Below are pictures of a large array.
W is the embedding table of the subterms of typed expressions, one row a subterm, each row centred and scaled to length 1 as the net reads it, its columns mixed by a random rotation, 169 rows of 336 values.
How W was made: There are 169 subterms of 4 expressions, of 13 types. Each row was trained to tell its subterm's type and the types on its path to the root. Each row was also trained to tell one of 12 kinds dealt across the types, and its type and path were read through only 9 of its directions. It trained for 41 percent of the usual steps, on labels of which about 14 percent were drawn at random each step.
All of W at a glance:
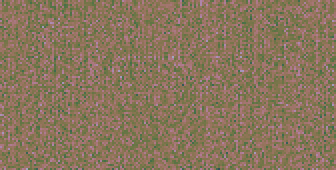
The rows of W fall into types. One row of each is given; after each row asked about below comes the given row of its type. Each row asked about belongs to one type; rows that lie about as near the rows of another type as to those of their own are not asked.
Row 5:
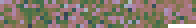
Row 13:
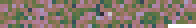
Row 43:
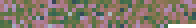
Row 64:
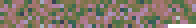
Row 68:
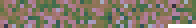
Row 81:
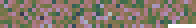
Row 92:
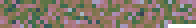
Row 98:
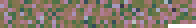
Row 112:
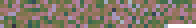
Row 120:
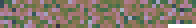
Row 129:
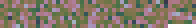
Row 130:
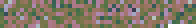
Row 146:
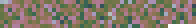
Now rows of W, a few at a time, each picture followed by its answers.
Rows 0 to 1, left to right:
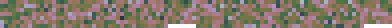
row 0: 112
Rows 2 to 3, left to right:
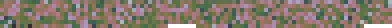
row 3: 112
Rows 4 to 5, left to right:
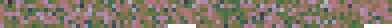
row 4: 112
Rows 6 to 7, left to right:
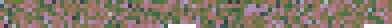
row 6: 68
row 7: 92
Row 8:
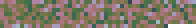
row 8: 43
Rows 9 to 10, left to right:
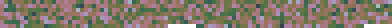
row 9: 92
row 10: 129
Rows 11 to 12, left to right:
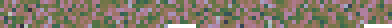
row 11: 13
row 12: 5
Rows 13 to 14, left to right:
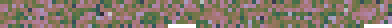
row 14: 146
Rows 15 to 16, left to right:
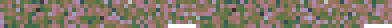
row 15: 112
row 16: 112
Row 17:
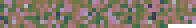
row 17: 146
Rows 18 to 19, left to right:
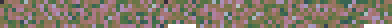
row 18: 120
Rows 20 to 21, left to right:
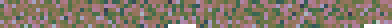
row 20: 43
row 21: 98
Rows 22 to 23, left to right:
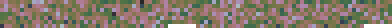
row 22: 43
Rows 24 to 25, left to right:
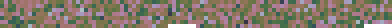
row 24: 120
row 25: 98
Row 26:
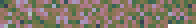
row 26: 120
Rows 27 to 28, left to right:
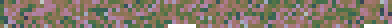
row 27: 13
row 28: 81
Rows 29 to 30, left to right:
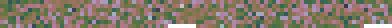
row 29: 112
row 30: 146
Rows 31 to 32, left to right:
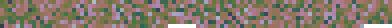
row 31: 129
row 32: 92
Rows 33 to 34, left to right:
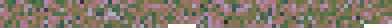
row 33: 112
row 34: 5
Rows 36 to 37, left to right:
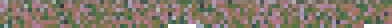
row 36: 146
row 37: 92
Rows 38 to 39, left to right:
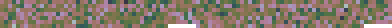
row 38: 129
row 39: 5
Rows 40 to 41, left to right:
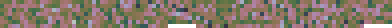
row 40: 129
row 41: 64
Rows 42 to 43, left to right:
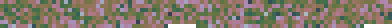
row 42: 68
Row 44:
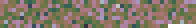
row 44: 98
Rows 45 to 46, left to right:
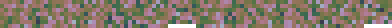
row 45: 129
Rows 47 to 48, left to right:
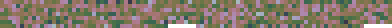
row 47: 43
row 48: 13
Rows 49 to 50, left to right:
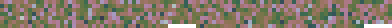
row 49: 112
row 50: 98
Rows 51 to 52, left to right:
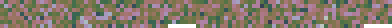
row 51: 81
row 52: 64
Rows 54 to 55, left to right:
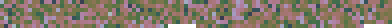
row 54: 68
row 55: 64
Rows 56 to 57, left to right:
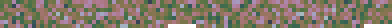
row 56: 120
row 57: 120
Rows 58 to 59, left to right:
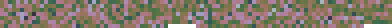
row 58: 129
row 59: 120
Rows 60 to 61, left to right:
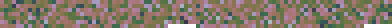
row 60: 92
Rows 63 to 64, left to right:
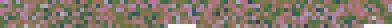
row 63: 146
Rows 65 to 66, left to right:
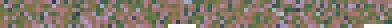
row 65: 81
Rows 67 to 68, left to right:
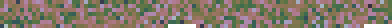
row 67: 81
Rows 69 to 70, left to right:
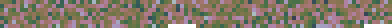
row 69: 129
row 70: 130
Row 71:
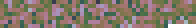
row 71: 68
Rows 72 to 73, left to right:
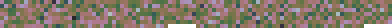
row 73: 146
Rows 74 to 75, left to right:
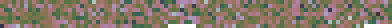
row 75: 130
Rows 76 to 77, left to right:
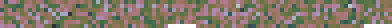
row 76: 92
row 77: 120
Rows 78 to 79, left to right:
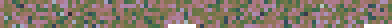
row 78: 5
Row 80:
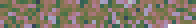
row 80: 112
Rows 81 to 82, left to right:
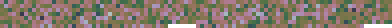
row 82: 120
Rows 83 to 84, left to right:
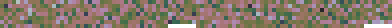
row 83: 129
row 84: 98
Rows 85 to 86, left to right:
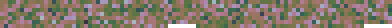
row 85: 98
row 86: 129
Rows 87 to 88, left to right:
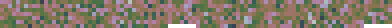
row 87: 146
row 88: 112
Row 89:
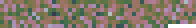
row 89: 43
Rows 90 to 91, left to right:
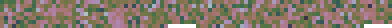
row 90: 120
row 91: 43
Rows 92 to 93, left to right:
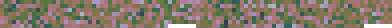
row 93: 5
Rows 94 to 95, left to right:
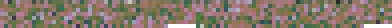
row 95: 13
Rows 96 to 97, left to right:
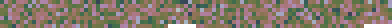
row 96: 64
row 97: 112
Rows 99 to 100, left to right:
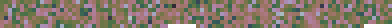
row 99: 64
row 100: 120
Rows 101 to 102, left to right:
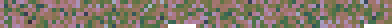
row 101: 5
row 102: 130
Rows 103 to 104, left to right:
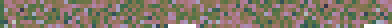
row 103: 43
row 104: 98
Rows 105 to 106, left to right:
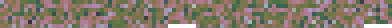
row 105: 5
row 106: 146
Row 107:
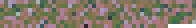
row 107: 130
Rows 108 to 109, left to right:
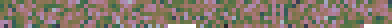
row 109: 81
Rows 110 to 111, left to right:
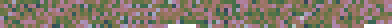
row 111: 5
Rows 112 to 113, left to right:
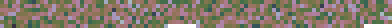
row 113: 92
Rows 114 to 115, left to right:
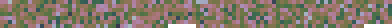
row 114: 130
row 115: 146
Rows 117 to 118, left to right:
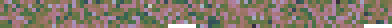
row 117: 5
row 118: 120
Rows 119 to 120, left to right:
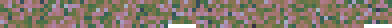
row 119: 68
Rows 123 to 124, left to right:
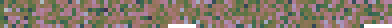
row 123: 64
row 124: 130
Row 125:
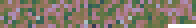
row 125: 81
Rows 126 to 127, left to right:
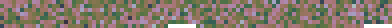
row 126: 146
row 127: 92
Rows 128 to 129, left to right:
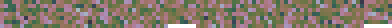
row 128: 92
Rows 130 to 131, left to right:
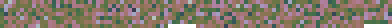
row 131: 129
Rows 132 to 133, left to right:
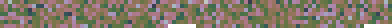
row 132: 5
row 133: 130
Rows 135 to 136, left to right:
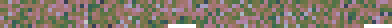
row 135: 81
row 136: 129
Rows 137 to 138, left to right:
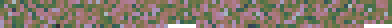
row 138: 120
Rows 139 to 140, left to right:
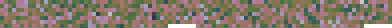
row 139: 146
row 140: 130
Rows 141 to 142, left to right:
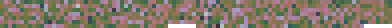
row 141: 98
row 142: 13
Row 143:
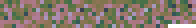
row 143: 64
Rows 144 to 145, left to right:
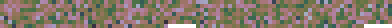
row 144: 64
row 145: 146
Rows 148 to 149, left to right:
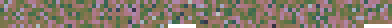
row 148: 130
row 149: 146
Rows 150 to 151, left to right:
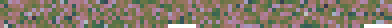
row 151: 98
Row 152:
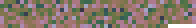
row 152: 5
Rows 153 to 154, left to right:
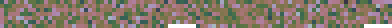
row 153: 112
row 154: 129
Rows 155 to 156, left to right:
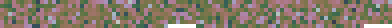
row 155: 112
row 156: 120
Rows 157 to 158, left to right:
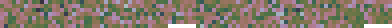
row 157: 112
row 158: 81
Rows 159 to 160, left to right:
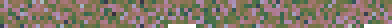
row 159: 43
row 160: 68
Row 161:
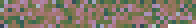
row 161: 129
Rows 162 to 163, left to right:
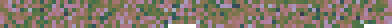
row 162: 68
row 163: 5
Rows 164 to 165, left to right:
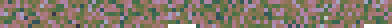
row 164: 129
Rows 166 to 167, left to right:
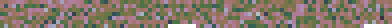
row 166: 43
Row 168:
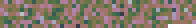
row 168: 146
